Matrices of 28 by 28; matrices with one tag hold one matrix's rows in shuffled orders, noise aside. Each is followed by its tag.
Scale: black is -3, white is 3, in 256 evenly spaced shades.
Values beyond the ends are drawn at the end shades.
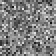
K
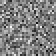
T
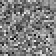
K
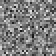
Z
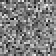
K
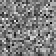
K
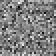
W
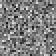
Z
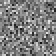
Z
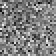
K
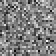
K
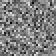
T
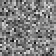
K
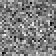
W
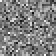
Z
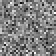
Z
